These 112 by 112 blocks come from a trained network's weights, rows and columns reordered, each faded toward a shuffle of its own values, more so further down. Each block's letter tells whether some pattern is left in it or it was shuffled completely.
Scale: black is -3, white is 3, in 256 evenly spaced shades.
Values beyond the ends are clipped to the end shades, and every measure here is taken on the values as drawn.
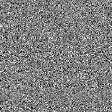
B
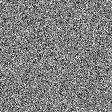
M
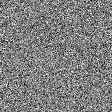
M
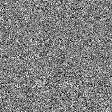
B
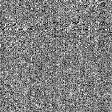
B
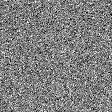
M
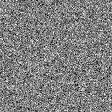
M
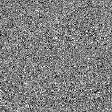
B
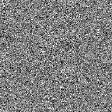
B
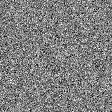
M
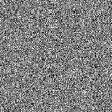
B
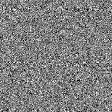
B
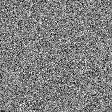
M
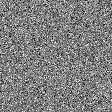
M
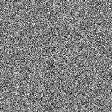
B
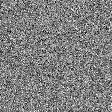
M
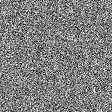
M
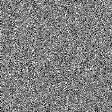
B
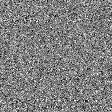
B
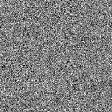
B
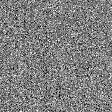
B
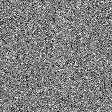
M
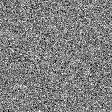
M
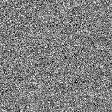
B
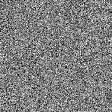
B
